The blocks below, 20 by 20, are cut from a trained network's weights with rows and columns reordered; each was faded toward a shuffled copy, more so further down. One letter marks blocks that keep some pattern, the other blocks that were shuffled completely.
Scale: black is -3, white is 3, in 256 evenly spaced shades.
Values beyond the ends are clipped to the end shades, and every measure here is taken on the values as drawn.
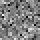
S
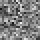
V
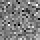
S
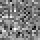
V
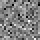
S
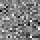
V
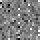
V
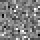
S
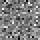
S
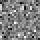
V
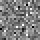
S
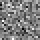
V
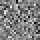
V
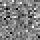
V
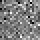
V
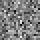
S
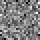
S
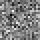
S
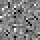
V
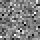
S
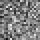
V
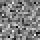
S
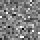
S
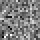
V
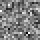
V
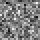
S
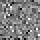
V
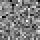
S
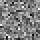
S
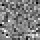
S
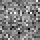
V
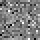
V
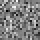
V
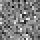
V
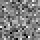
S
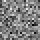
S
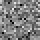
S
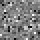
V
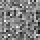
V
